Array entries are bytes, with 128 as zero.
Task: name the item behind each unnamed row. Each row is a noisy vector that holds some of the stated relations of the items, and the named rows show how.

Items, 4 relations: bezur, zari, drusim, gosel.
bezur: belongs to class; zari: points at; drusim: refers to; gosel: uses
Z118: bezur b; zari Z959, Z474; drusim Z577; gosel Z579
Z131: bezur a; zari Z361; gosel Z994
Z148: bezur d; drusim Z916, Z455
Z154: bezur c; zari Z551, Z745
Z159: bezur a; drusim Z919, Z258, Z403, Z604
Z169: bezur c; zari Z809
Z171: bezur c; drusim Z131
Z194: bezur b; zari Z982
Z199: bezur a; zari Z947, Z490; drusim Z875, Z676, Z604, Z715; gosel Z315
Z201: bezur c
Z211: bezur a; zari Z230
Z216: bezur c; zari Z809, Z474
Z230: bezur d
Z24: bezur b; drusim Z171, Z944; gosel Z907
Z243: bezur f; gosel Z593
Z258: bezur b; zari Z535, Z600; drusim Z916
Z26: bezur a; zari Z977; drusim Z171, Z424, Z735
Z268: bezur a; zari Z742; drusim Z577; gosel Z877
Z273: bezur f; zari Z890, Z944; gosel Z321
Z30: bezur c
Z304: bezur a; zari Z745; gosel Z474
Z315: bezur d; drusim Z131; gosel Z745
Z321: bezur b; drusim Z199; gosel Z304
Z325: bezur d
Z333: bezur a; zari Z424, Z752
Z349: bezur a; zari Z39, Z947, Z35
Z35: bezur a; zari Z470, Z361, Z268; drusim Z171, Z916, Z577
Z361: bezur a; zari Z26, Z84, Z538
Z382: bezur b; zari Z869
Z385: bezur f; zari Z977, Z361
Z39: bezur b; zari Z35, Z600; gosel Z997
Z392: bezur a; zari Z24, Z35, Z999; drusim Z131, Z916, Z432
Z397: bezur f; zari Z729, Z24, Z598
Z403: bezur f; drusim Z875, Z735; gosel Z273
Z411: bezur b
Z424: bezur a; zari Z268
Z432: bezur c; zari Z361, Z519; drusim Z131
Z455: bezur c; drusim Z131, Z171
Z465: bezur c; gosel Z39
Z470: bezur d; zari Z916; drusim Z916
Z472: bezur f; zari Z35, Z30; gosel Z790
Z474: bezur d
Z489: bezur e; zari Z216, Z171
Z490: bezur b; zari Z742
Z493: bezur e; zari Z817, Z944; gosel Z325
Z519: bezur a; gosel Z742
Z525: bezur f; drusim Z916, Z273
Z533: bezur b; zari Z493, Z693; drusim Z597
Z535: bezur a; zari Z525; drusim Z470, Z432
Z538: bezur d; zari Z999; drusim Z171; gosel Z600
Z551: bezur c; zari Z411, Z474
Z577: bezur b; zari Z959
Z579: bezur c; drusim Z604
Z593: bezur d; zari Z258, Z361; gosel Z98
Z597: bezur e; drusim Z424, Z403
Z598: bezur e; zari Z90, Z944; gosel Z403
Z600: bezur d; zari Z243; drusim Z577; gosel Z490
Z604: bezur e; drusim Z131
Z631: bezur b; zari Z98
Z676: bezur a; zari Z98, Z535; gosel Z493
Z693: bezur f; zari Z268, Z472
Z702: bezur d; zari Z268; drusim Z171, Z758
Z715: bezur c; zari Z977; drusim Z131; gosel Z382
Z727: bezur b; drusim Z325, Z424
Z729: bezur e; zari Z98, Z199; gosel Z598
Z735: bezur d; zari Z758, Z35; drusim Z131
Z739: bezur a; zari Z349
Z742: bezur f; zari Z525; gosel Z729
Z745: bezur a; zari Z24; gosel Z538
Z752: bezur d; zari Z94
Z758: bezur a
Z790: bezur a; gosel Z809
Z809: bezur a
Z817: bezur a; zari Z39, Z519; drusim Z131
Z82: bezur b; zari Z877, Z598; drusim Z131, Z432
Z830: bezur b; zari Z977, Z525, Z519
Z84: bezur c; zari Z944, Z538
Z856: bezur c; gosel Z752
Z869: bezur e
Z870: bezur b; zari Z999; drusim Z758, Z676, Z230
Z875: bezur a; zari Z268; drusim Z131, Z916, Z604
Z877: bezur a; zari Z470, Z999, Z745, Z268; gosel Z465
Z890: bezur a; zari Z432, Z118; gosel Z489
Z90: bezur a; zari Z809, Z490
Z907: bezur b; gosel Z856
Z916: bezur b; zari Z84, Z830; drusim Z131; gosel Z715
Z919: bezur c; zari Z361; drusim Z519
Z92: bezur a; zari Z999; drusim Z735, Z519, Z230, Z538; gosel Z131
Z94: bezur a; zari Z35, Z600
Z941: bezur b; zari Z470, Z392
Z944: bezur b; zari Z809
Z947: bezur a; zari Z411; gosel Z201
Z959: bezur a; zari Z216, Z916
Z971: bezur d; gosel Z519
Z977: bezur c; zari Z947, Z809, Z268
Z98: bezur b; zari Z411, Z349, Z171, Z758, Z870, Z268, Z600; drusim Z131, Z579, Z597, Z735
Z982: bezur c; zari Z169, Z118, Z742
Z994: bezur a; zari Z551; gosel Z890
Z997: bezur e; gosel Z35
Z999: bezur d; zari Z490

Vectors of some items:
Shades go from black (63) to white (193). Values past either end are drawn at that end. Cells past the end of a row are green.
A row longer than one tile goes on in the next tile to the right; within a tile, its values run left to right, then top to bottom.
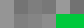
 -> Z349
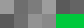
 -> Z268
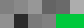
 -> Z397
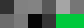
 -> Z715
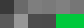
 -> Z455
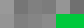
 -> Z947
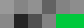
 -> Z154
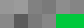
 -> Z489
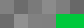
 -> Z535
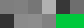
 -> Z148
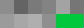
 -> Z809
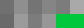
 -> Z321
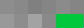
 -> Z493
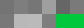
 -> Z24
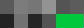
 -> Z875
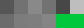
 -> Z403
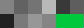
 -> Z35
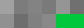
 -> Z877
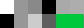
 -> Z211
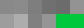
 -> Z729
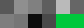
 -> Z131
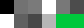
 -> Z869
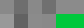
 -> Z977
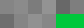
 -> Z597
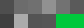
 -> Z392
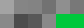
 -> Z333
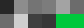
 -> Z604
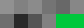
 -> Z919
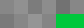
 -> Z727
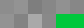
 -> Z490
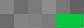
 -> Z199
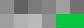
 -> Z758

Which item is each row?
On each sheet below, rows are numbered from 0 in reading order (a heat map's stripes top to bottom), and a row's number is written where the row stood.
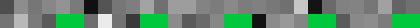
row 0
Z98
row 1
Z171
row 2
Z593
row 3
Z470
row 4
Z538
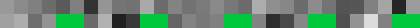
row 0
Z971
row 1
Z735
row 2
Z26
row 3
Z994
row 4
Z525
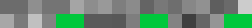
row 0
Z472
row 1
Z702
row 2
Z273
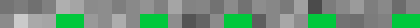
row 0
Z474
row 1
Z39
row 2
Z676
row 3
Z118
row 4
Z533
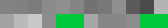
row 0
Z411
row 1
Z742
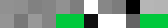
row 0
Z997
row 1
Z230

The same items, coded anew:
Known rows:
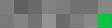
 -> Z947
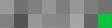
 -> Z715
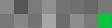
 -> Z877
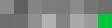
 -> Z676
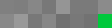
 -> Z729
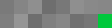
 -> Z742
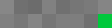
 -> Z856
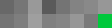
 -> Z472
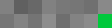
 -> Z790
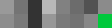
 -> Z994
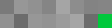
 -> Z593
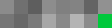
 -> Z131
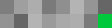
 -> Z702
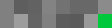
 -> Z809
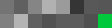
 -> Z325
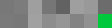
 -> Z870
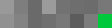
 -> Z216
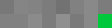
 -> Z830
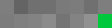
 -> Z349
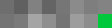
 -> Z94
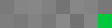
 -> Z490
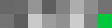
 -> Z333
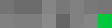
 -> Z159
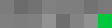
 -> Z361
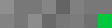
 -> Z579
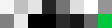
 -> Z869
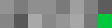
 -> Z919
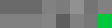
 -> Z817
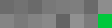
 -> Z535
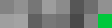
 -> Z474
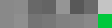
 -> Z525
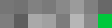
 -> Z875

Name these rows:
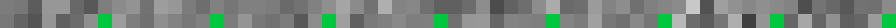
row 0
Z745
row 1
Z489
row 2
Z411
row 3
Z154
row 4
Z243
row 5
Z403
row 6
Z577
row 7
Z519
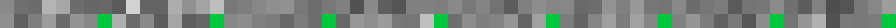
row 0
Z304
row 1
Z600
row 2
Z597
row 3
Z758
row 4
Z24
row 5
Z92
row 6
Z171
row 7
Z30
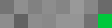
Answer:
Z82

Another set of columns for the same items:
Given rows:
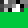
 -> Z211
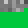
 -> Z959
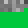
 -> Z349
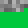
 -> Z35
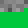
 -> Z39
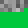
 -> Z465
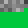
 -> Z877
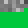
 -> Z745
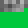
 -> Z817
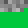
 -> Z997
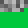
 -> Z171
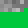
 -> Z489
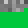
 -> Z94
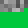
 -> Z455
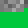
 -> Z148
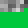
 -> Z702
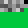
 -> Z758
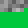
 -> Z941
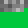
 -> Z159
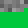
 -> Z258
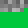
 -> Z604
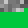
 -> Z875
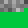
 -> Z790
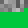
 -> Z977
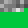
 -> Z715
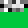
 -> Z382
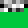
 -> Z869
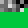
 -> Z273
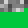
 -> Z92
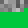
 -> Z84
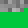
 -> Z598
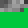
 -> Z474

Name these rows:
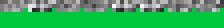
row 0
Z597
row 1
Z118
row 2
Z315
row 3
Z321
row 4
Z268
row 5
Z600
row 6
Z870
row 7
Z304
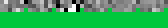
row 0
Z676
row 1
Z30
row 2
Z230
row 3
Z809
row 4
Z752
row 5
Z742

